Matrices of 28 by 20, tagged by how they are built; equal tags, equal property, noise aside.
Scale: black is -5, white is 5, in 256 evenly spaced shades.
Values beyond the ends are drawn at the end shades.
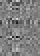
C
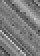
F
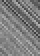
F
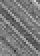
F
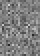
C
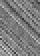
F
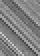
F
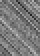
F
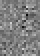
C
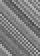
F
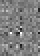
C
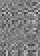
C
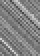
F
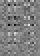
C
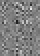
C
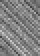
F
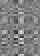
C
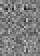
C
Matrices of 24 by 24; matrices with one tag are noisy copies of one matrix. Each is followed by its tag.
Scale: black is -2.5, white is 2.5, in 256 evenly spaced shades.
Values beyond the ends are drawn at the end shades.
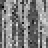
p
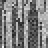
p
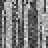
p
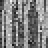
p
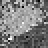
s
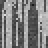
p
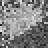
s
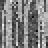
p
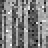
p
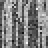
p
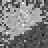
s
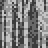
p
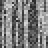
p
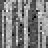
p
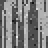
p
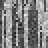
p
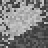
s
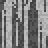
p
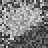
s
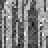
p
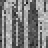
p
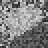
s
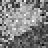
s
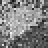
s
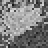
s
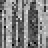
p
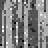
p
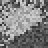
s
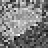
s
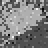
s
